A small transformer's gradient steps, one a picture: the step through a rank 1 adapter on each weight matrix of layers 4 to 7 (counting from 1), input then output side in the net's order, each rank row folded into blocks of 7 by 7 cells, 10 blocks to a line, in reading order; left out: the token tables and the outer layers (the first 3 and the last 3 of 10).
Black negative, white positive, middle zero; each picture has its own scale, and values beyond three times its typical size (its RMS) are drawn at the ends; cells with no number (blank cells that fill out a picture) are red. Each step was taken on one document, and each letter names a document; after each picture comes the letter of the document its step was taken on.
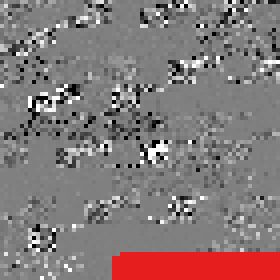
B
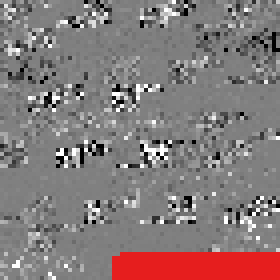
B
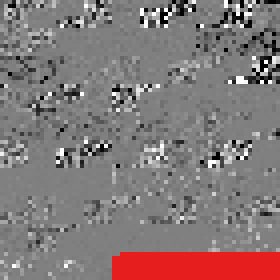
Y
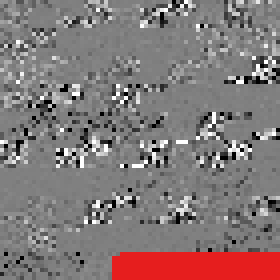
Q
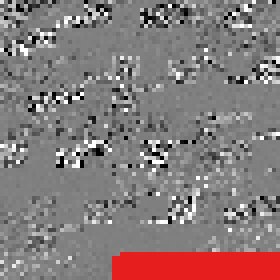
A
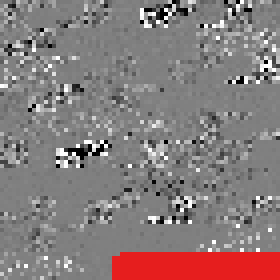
B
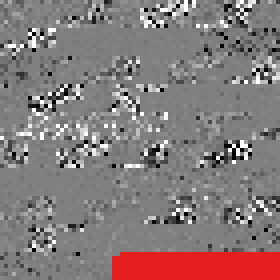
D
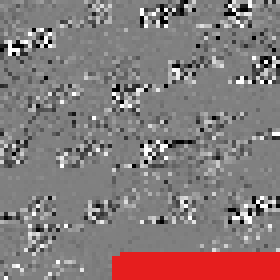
Y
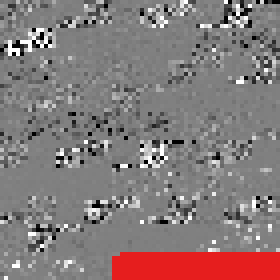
Y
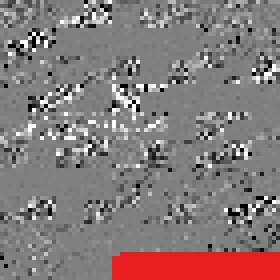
D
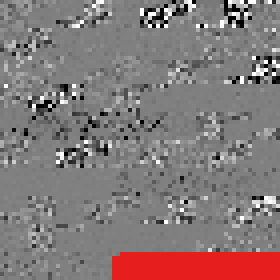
Q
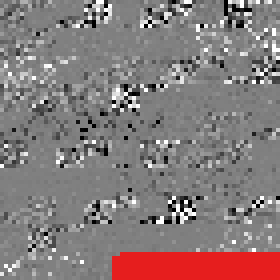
Q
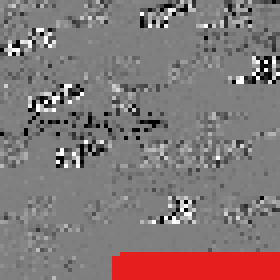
B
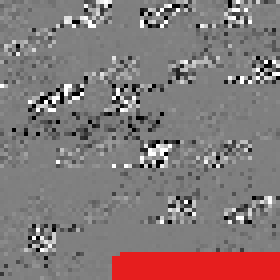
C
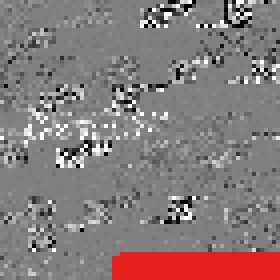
D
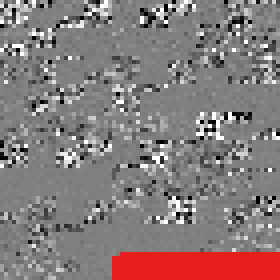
A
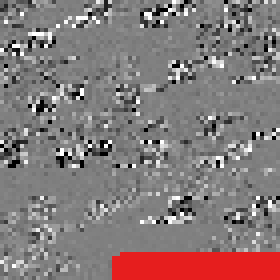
A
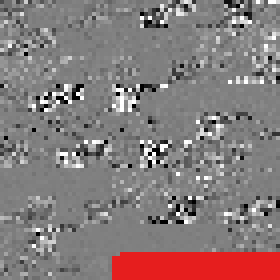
A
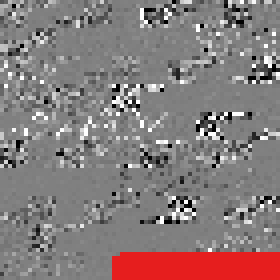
Q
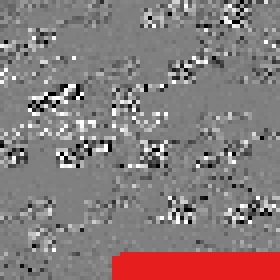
D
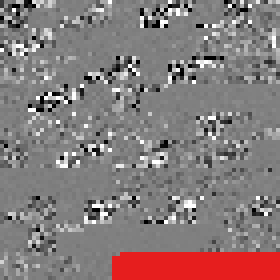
A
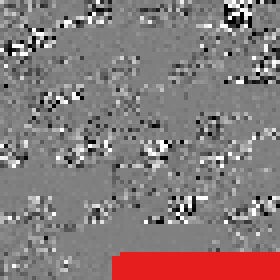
A
